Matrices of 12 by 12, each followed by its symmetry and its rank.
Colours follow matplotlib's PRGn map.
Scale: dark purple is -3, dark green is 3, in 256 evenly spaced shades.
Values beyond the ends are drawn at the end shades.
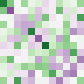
symmetric, full rank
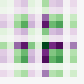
symmetric, rank one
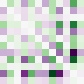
antisymmetric, rank two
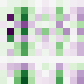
neither, rank two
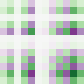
symmetric, rank one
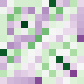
symmetric, full rank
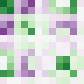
symmetric, rank two
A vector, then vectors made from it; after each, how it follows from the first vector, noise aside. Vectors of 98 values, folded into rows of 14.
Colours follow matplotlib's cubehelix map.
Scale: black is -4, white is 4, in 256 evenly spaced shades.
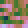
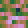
wrapped around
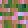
wrapped around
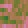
shrunk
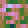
wrapped around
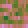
shrunk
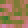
shrunk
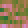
shrunk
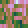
wrapped around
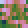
wrapped around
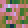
wrapped around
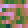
wrapped around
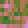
shrunk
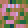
wrapped around
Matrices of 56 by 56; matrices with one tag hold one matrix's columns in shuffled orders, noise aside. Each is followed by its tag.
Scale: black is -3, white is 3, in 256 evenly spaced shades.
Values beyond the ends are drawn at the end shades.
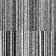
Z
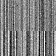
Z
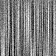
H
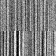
Z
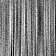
H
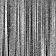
H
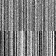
Z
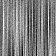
H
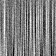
H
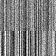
Z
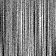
H
